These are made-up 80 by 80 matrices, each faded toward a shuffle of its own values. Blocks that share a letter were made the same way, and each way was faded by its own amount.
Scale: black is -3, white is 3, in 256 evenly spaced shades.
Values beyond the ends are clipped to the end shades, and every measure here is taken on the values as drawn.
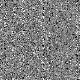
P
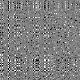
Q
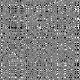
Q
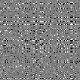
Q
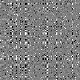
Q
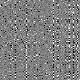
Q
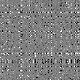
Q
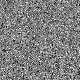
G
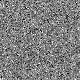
G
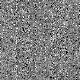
P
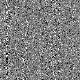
P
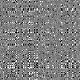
Q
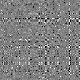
Q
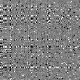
Q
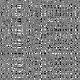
Q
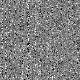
P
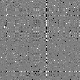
Q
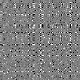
Q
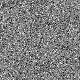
G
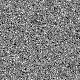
G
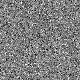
G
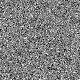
G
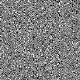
P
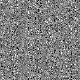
P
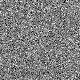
G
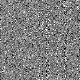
P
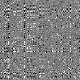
Q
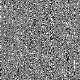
P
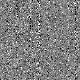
P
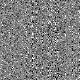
P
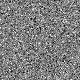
G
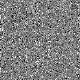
P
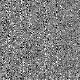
P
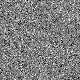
G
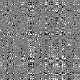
Q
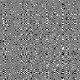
Q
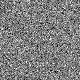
G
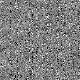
P
